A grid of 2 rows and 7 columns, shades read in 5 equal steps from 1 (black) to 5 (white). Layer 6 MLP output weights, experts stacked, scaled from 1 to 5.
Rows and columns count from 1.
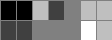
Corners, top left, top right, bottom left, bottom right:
1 4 2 4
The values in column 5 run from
3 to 3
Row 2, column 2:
2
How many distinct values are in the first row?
4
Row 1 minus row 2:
-1 -1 1 -1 0 -1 0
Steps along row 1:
same up down up up same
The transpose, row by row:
1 2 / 1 2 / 4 3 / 2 3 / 3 3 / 4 5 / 4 4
